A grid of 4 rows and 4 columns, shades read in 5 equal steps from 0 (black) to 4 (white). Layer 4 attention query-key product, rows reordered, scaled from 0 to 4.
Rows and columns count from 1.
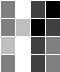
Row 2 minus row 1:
0 -1 -1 1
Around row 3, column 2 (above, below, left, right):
3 4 3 1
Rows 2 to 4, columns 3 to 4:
0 1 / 1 2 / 1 2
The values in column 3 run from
0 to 1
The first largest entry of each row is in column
2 2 2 2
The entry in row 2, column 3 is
0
